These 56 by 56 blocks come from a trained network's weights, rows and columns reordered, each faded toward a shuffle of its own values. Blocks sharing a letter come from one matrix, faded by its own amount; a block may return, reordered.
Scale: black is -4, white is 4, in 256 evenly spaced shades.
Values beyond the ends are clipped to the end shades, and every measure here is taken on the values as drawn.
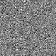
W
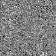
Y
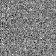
W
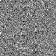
W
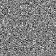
Y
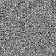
W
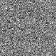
Y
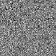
Y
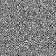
W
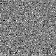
Y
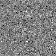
Y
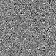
W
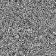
W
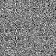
W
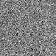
W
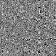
Y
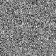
W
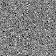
Y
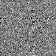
Y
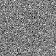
W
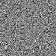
W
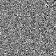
Y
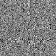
Y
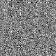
Y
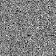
Y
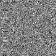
Y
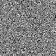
W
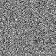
W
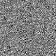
Y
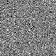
W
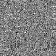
W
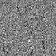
Y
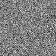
W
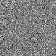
W
